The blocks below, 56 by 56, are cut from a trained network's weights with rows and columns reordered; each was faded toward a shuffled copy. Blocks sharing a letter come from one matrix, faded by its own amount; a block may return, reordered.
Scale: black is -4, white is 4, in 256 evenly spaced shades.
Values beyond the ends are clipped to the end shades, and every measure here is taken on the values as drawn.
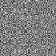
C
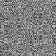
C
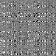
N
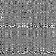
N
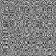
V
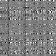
N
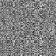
C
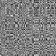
V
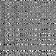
N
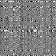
N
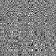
V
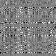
N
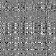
N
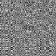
V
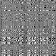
N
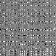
N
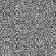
C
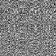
C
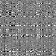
N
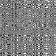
N
